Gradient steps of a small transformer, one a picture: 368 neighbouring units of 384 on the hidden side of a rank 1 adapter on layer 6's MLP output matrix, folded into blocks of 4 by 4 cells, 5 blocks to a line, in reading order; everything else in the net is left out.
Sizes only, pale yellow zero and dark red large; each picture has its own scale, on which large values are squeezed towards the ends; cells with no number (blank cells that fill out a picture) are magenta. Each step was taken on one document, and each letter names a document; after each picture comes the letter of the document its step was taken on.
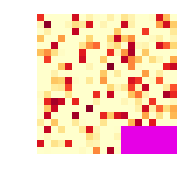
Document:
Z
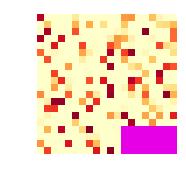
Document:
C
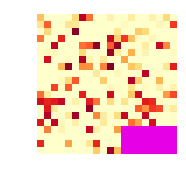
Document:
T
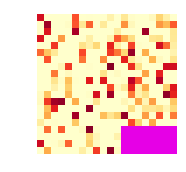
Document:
Z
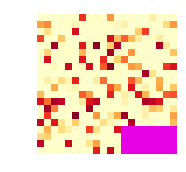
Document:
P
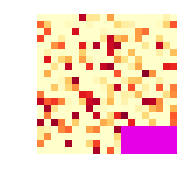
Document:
P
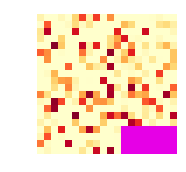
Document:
C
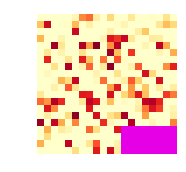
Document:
P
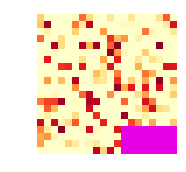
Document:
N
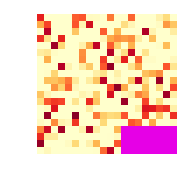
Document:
N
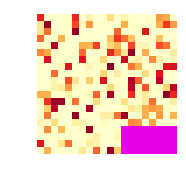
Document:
Z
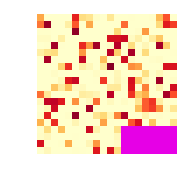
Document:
T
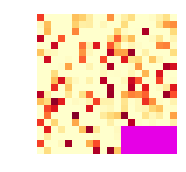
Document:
C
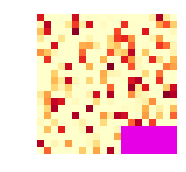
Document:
Z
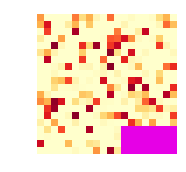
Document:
T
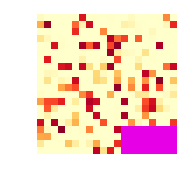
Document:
N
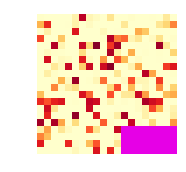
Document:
P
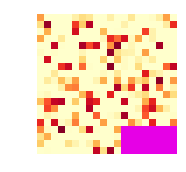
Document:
N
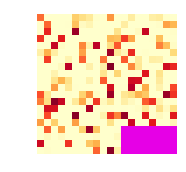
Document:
C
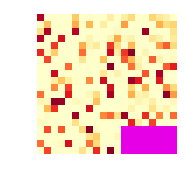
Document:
Z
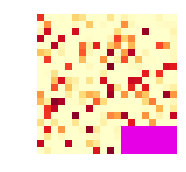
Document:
C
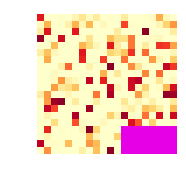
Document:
Z
